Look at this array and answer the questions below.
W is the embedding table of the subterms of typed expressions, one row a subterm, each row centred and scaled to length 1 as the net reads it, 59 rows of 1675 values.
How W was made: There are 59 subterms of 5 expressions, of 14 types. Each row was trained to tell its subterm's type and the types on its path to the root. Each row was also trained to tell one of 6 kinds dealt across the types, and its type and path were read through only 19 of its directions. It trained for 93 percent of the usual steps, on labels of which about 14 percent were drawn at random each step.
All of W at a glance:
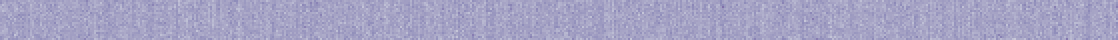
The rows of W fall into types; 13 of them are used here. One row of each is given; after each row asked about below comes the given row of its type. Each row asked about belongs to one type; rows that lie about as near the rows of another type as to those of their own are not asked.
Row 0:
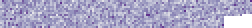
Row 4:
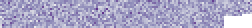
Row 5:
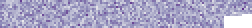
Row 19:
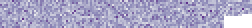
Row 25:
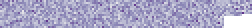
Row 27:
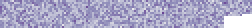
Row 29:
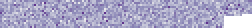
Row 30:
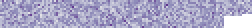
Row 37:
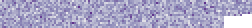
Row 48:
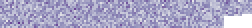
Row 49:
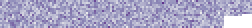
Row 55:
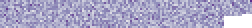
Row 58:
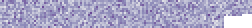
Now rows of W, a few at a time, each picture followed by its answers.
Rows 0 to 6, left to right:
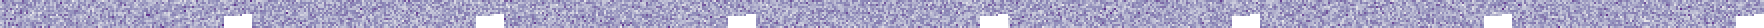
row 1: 37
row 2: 27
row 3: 48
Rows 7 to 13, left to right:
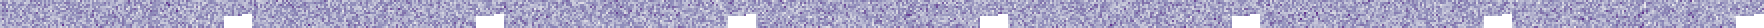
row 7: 30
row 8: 37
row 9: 48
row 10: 30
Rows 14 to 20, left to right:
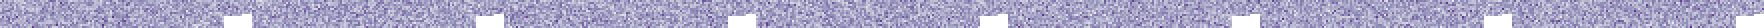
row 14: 48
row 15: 37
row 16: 55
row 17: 30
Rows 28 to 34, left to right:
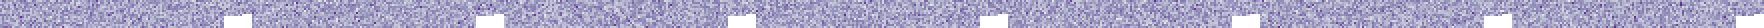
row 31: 55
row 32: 48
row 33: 37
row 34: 30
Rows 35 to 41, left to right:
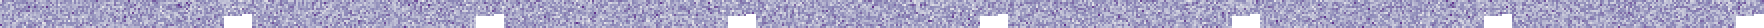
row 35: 4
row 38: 55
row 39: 4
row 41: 29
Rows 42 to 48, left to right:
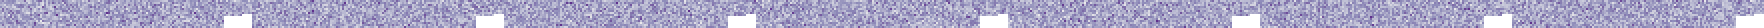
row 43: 48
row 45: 55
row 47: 58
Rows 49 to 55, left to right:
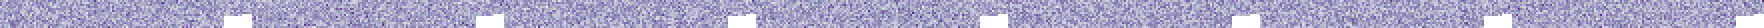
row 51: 30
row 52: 58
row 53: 27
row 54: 4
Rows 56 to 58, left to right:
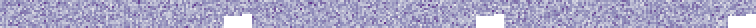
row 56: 0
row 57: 0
